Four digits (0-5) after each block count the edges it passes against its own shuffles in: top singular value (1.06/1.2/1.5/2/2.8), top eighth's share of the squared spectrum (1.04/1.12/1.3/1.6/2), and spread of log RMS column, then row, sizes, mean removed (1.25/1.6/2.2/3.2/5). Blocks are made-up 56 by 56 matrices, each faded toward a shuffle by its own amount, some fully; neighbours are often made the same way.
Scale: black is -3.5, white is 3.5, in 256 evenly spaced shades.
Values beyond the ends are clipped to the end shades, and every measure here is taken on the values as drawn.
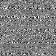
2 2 0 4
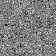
2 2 0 1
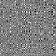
4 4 3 2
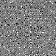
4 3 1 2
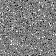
0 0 0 0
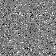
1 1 0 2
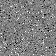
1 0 0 0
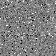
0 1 0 1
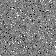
1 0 0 0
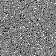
3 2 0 0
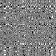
4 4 2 3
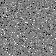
0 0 0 0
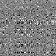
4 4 2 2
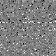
3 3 1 2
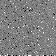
3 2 0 1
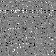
3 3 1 2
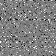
3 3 0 2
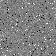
0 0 0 0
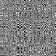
4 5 3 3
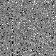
2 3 1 0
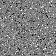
1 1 0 0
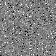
1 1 0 0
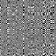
4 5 4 3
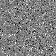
1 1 1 0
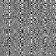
4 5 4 2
